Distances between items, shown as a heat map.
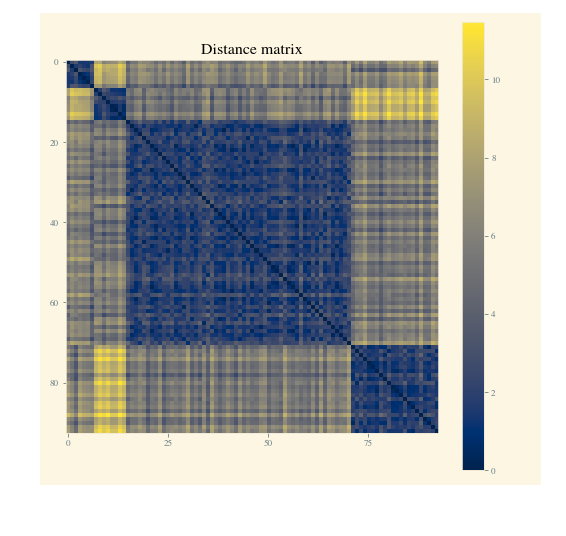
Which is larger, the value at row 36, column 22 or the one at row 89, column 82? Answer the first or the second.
the first
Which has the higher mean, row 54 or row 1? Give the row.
1
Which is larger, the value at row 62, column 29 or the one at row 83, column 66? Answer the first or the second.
the second
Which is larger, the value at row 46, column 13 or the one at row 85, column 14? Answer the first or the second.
the second
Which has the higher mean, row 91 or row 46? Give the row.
91
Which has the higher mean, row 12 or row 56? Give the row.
12
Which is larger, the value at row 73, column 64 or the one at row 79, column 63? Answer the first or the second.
the second
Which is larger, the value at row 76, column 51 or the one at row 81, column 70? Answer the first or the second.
the second
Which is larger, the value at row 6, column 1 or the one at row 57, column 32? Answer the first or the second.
the first
